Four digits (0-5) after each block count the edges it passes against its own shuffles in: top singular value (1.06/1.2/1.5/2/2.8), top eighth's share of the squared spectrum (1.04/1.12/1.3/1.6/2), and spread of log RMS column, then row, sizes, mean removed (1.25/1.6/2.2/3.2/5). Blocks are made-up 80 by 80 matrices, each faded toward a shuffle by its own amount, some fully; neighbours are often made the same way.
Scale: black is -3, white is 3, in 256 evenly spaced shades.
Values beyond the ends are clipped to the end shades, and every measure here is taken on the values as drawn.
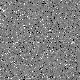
1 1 0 1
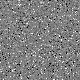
0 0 0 0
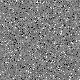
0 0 0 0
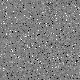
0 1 0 1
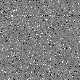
1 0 0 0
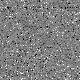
1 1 0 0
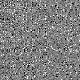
4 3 2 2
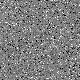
0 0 0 0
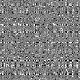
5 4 3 3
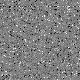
3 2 0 1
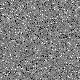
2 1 0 0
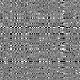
5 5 3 4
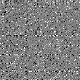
4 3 1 2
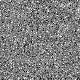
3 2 0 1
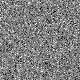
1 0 0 0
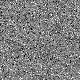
1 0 0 0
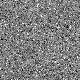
1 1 0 0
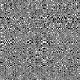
4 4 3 3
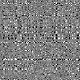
4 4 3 3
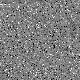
1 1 0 0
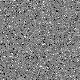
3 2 0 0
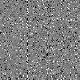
4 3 2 1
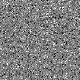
3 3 1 0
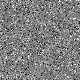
2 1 0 0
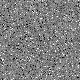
1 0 0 0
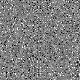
3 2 1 1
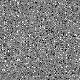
3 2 1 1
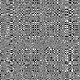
5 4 3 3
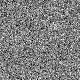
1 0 0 0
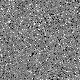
2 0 0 0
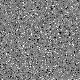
0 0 0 0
